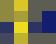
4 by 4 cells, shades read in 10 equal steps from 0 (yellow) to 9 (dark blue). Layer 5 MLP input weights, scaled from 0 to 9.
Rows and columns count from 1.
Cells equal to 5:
0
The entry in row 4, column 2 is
2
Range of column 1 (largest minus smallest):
4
